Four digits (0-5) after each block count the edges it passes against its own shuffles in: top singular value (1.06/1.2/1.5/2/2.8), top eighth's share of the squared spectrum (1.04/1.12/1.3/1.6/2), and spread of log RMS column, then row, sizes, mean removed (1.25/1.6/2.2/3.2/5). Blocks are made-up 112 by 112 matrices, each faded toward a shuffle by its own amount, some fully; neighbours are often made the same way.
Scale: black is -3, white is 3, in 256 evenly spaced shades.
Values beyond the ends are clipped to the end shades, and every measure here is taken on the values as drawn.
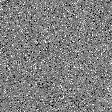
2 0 0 0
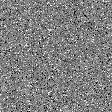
2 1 0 0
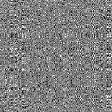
5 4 3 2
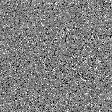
3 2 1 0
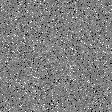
1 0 0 0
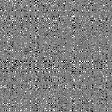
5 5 3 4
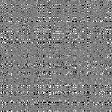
5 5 3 4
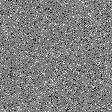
1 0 0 0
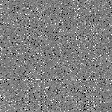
4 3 2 2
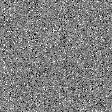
1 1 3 0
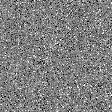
0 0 1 0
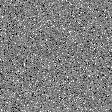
0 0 0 0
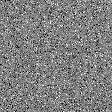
0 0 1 0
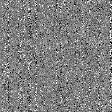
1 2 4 0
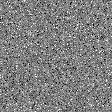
0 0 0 0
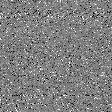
1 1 0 2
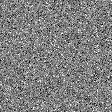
1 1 0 0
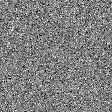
2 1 0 0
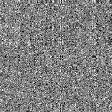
4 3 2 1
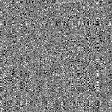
4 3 2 2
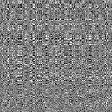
5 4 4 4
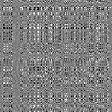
5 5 4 4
